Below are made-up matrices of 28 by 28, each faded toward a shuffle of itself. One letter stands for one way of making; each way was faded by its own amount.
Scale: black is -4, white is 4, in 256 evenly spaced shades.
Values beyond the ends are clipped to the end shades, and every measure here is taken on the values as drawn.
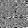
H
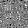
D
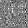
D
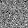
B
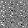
D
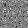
D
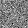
B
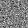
B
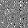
D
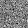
B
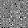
D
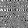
H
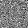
B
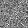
B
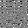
H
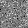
B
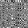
H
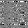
H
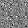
D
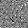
D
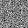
B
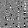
D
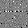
H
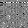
H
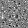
D
